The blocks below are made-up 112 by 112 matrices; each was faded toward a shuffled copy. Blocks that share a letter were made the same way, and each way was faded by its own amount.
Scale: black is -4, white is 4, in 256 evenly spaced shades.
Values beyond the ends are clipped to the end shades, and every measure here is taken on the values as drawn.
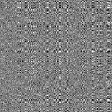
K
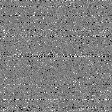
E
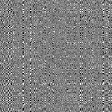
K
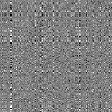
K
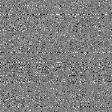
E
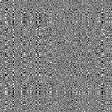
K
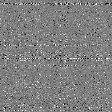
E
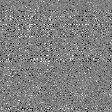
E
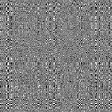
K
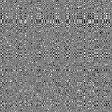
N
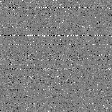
E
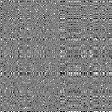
N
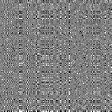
N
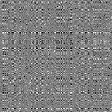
N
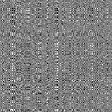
K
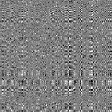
N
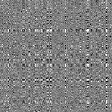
K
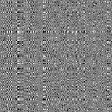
N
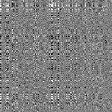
K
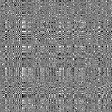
N
